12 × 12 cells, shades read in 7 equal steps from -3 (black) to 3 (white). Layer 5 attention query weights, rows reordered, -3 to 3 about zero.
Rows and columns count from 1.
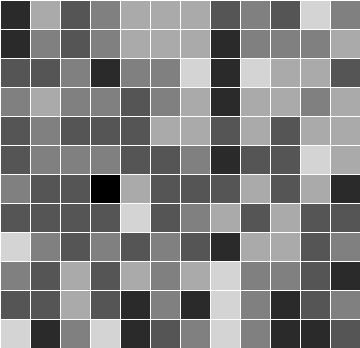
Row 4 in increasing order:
-2 -1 0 0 0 0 0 1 1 1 1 1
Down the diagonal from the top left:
-2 0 0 0 -1 -1 -1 1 1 0 -1 -1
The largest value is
2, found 11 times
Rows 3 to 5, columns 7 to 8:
2 -2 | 1 -2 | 1 -1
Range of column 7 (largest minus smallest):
4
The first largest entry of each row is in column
11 5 7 2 6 11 5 5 1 8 8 1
